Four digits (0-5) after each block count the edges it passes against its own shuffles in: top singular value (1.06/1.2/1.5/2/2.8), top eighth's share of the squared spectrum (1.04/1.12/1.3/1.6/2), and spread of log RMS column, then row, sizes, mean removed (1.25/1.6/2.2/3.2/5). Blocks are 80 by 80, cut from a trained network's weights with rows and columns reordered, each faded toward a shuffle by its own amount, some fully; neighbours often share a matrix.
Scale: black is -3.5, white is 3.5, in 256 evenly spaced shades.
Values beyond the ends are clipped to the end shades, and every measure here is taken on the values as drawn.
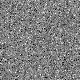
0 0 0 0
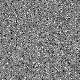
1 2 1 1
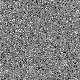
0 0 0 0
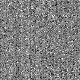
2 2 0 2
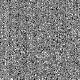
2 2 0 2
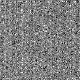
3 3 0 2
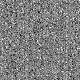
1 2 0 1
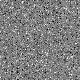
0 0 0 0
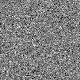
2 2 0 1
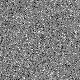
0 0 0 0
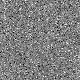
0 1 0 0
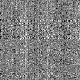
3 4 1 3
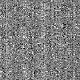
3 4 1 3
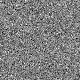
1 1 0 0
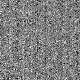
2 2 1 1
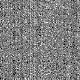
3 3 1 2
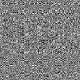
4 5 2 3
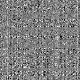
3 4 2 3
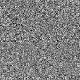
3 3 0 2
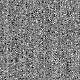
2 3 1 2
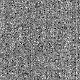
2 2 0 2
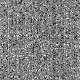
2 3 0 2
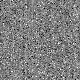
1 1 0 0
